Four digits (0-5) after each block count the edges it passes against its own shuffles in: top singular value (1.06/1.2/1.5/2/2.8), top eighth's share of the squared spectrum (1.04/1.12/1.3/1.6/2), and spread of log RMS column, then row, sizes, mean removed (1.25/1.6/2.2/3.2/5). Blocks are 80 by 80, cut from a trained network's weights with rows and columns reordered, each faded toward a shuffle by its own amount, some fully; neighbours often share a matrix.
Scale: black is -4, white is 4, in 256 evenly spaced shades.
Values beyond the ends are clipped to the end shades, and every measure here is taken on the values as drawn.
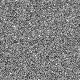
1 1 0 0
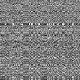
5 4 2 3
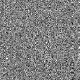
3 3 2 1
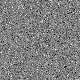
0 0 0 0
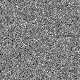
0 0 0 0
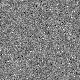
0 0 0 0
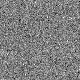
0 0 0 0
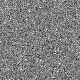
0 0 0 0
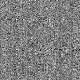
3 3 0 2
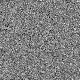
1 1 0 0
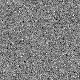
2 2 0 0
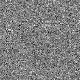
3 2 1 1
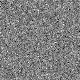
1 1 0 0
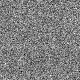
1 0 0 0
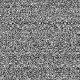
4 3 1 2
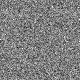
1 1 0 0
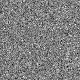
1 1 0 0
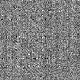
3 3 1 2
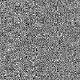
3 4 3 1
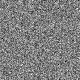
1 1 0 0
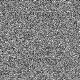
2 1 0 0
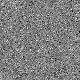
2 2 0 0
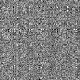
3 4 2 2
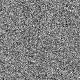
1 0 0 0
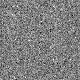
2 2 0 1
